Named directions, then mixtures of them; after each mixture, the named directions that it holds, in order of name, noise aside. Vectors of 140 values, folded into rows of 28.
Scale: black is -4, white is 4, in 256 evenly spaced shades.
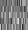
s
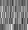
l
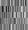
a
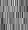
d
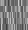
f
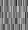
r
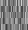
f, l, r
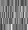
a, l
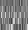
l, s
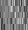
d, r, s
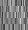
a, d, r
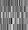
f, l, s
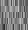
d, f, r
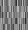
r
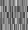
f, r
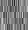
d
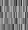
r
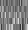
l, s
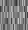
f, r, s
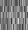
f, r, s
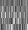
l, s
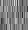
d, r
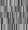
f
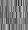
a, f, r
